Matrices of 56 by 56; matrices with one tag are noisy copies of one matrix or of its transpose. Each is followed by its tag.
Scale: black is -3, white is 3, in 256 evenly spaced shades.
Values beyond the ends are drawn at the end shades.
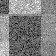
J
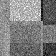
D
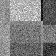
D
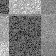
J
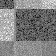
J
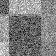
J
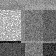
D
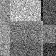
D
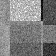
D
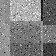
D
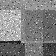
D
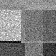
D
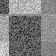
J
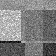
D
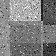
D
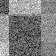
J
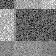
J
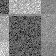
J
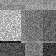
D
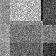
D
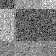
J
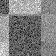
J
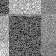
J
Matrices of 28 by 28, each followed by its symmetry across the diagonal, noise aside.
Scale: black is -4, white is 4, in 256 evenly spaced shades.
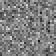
neither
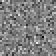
antisymmetric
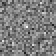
symmetric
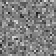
antisymmetric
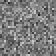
neither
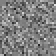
antisymmetric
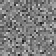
symmetric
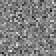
antisymmetric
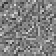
symmetric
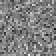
antisymmetric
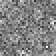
symmetric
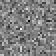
antisymmetric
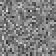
neither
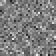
symmetric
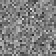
neither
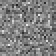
neither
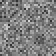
symmetric
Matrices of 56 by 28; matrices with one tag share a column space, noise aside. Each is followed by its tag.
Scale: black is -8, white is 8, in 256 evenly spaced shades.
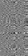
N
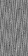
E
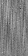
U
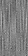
U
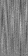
U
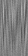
U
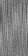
U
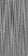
U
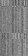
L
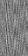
E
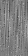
U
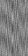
E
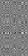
N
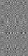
N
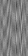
E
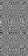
N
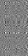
N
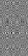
N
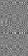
N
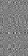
N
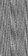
E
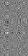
N
